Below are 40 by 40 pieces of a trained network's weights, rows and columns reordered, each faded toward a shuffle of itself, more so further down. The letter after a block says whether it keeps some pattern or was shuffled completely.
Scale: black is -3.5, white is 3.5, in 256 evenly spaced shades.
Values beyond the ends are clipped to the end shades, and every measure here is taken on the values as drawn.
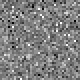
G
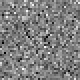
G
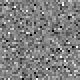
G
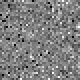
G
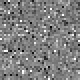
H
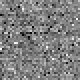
H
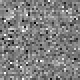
H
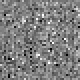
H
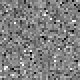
G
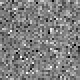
G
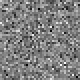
H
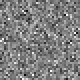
G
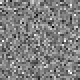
G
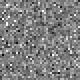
G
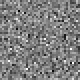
G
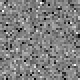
G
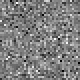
H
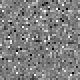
G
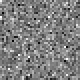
G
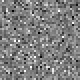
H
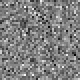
G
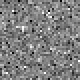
G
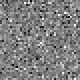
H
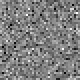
G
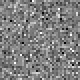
G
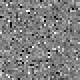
G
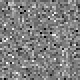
G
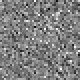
H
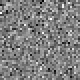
G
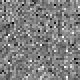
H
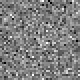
G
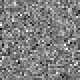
G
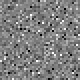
G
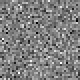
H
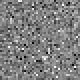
G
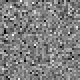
H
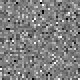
G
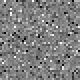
G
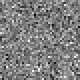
G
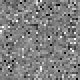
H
